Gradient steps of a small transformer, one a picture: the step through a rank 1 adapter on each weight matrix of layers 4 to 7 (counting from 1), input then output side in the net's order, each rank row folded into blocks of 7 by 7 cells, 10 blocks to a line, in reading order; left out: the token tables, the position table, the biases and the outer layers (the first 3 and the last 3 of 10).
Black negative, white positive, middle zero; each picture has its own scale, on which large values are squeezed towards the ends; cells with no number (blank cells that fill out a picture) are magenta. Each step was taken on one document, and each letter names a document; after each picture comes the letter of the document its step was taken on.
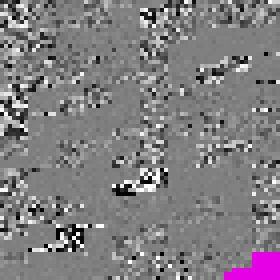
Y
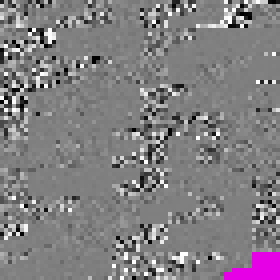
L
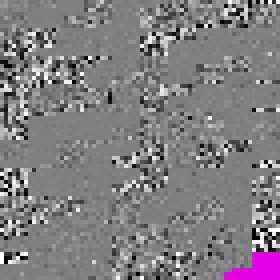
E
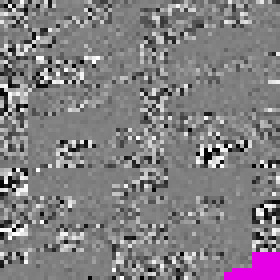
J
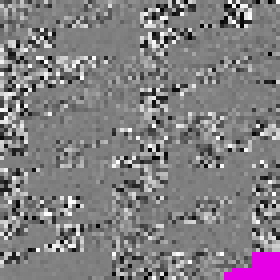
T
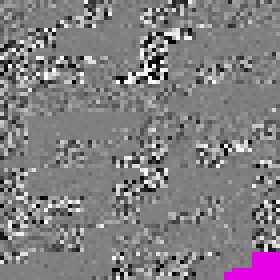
J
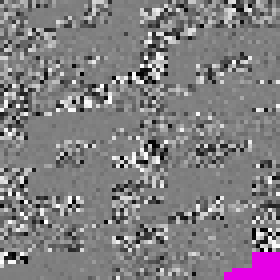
E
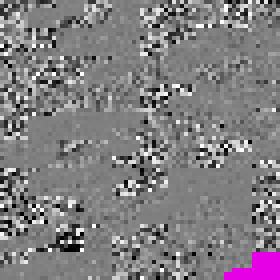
E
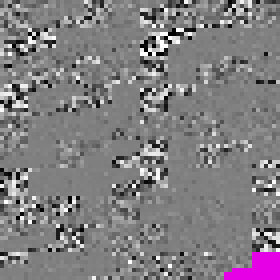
Y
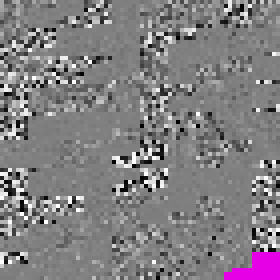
E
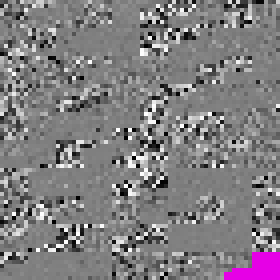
T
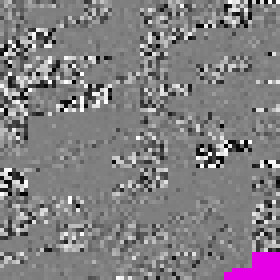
E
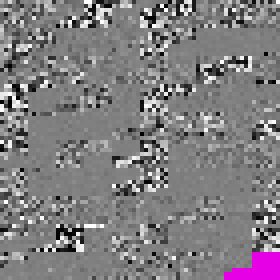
Y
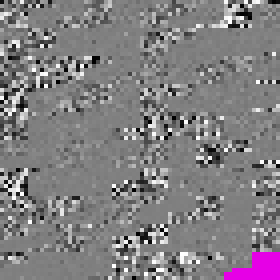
L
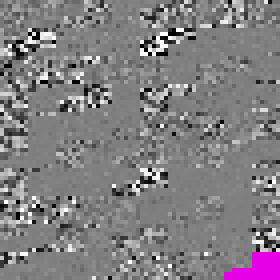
Y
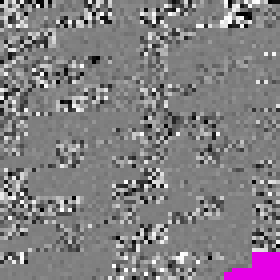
L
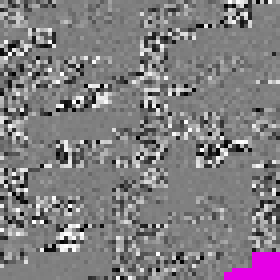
J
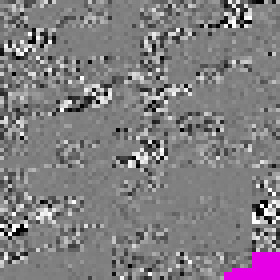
T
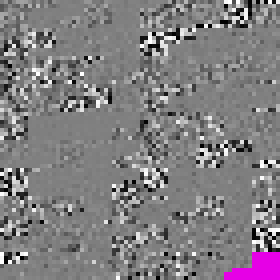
E
